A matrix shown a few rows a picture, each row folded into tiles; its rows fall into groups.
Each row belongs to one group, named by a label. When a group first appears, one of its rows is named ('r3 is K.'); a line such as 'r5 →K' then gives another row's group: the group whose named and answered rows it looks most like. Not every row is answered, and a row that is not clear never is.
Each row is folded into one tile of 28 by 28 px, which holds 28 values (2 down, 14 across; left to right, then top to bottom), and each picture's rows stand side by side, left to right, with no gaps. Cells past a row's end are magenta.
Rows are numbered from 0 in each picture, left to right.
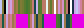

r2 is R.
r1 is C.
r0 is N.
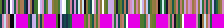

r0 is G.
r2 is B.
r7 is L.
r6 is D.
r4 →D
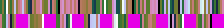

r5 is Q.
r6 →D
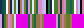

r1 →Q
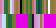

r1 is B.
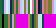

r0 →B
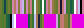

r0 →D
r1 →R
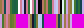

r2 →N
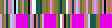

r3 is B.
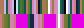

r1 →B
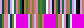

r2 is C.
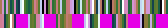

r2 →Q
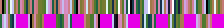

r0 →G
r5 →B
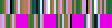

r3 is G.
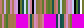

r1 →N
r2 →Q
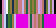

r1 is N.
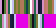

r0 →G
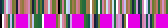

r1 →D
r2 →G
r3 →R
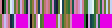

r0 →G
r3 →B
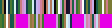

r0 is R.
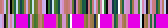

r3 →C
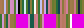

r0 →Q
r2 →C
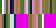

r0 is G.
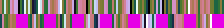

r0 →Q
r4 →Q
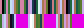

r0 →G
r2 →L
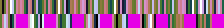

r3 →G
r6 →Q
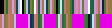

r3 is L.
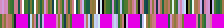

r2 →C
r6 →Q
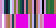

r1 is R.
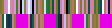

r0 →B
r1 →N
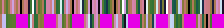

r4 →G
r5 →N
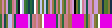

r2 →Q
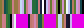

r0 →D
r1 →R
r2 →G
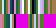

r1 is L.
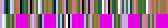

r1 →G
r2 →D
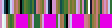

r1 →C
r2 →D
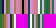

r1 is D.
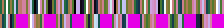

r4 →G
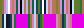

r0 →B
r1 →R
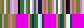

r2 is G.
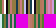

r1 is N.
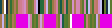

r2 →D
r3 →Q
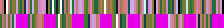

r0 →N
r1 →Q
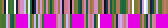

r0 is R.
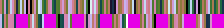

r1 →G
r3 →N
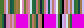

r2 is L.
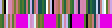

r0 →N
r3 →D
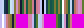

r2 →R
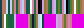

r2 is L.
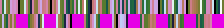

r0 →Q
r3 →L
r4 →L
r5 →Q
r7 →Q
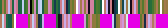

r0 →D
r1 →G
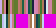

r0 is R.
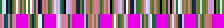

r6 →G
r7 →Q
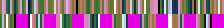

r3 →D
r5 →Q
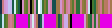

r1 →G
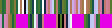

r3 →L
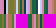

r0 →N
